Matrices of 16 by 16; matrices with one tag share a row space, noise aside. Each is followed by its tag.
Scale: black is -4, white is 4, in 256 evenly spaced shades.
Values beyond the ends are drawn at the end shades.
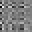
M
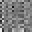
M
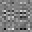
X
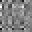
M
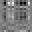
X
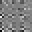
M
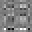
X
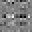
X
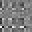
M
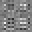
X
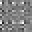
M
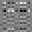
X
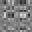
X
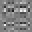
X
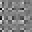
M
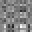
X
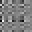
M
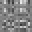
X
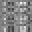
X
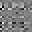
M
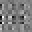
M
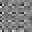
M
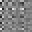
M
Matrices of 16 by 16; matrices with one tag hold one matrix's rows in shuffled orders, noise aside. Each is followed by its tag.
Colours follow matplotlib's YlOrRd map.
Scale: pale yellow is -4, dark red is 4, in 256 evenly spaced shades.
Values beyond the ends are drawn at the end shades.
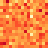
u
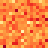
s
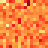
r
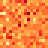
r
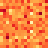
u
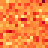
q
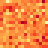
q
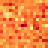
q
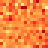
q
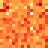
u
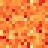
u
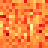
u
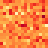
q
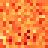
r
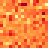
q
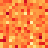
u
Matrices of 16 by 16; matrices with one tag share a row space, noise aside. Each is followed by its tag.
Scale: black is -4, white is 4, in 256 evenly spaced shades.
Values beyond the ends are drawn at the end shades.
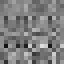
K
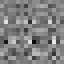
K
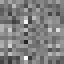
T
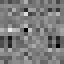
T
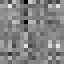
T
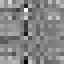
T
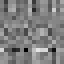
K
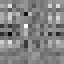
T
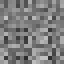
K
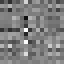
T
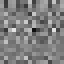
K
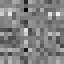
T
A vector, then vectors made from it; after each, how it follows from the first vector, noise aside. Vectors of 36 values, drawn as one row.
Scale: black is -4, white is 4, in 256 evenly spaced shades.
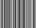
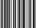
scaled up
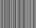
shrunk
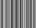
reversed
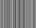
shrunk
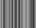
sign-scrambled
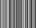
wrapped around
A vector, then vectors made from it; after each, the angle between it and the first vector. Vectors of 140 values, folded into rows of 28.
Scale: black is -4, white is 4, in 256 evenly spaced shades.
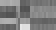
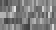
partly opposed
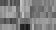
nearly opposite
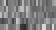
partly opposed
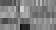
nearly opposite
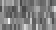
partly aligned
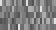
orthogonal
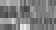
nearly parallel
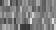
partly opposed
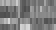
nearly parallel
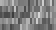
partly aligned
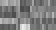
nearly parallel
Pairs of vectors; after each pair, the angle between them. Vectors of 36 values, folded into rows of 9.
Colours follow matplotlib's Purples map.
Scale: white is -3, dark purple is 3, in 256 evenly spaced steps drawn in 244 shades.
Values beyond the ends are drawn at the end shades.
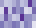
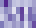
orthogonal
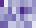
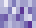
partly aligned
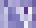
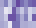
partly aligned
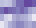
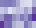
nearly opposite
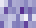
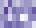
partly aligned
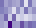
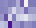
nearly parallel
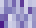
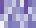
nearly opposite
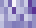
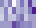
nearly parallel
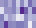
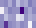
nearly parallel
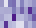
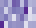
partly opposed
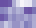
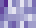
partly aligned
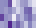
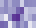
partly opposed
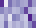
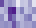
orthogonal
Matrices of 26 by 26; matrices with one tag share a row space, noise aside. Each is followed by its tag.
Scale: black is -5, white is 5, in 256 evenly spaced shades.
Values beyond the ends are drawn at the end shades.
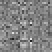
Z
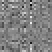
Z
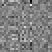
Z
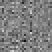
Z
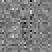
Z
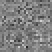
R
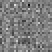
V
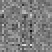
Z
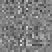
R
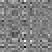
Z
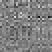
V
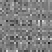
V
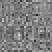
R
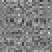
R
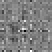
Z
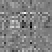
Z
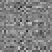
R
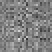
R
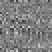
V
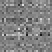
R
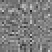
Z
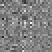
Z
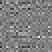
V
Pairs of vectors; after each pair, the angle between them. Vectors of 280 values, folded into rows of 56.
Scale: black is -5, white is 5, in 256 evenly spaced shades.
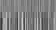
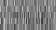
partly aligned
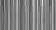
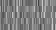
partly aligned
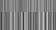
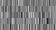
partly opposed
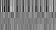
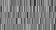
partly opposed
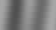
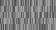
orthogonal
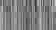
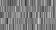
orthogonal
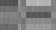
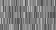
orthogonal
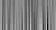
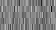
orthogonal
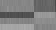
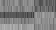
nearly parallel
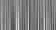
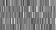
orthogonal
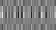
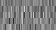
partly opposed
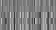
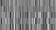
nearly opposite
